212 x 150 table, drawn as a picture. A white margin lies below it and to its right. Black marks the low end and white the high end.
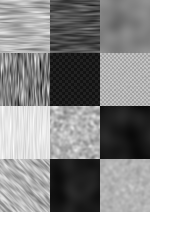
It is made of 4 by 3 panels. Panel 1,1: high, streaked across. Panel 1,2: low, streaked across. Panel 1,3: middling, smooth, faint in contrast. Panel 2,1: middling, streaked downward, strong in contrast. Panel 2,2: very low, checkered, faint in contrast. Panel 2,3: high, checkered. Panel 3,1: very high, streaked downward, faint in contrast. Panel 3,2: high, blotchy. Panel 3,3: very low, smooth, faint in contrast. Panel 4,1: high, slanting down to the right. Panel 4,2: very low, smooth, faint in contrast. Panel 4,3: high, blotchy, faint in contrast.
